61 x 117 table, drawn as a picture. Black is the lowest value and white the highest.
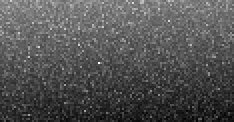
On average the colour sits 30% of the way up the scale. Values rise toward the top. The texture is fine-grained noise.
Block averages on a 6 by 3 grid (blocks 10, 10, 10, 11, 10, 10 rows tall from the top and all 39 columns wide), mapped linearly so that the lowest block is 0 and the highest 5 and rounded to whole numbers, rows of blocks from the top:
555 / 444 / 333 / 222 / 111 / 100
